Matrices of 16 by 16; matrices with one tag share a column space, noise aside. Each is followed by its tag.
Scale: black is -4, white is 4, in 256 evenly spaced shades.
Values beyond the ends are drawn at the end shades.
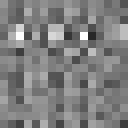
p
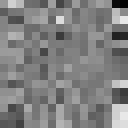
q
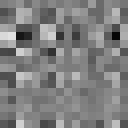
p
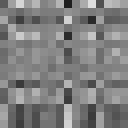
q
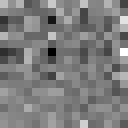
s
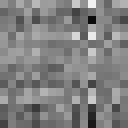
q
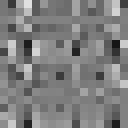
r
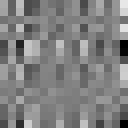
r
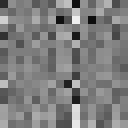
q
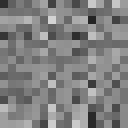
q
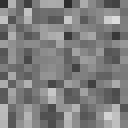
q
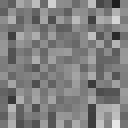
q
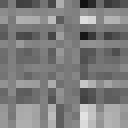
q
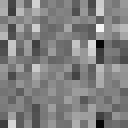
r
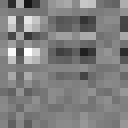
s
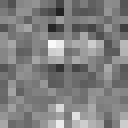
r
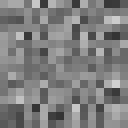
q
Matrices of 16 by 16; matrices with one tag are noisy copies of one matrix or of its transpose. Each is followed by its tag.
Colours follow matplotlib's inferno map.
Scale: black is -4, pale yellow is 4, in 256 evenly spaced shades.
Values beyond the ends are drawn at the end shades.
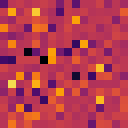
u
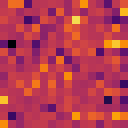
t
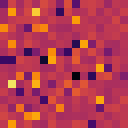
u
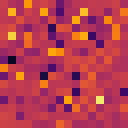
u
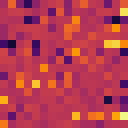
t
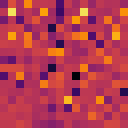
u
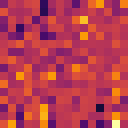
t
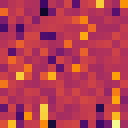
t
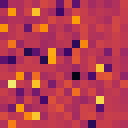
u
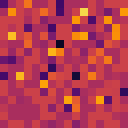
u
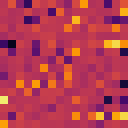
t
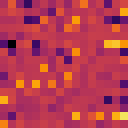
t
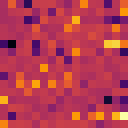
t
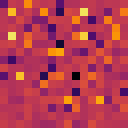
u
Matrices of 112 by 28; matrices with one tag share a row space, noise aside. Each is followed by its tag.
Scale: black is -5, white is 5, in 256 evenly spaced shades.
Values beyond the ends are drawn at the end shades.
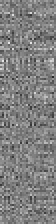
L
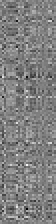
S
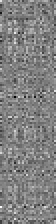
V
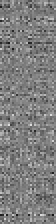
L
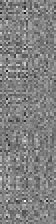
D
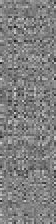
V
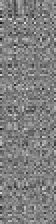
V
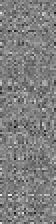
V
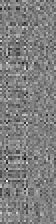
D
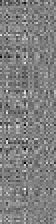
D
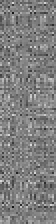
L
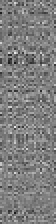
V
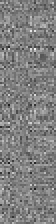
L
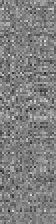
L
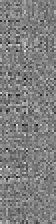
D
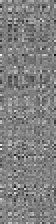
V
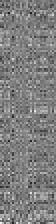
L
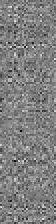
V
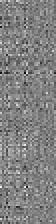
D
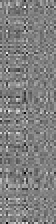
D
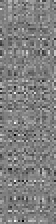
V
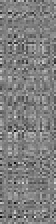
V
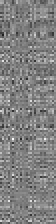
L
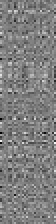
V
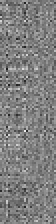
D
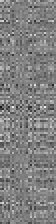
L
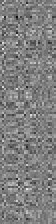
S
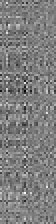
D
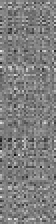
V
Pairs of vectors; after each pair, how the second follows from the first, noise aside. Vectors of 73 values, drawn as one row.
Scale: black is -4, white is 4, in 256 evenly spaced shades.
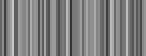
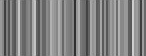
reversed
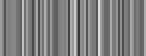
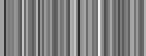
copied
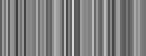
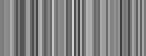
reversed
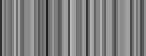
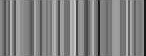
reversed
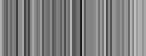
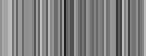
reversed
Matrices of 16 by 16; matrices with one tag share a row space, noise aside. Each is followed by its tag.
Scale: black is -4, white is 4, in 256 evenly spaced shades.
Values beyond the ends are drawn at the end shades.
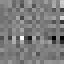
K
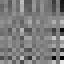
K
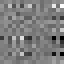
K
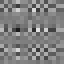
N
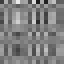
N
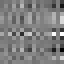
K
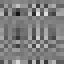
N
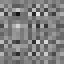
N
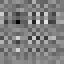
N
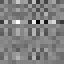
N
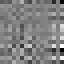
K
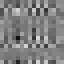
N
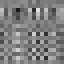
N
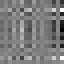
K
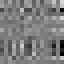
K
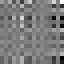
K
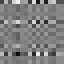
N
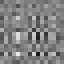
N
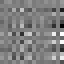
K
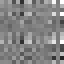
K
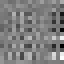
K
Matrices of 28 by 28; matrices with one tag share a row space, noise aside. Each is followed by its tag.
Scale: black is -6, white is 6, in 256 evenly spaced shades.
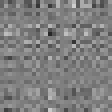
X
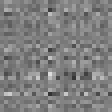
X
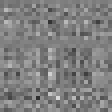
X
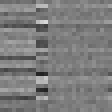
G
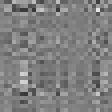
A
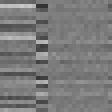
G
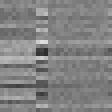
G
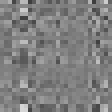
A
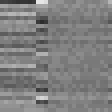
G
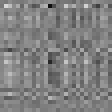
X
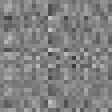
X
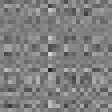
X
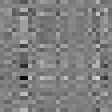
A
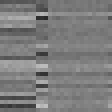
G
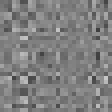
A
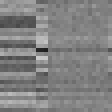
G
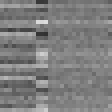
G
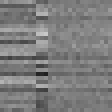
G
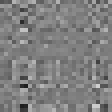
A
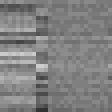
G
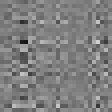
A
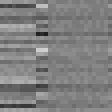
G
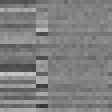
G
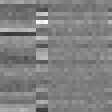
G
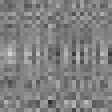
X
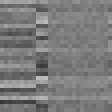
G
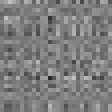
X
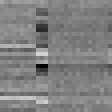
G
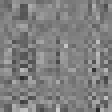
A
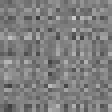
X
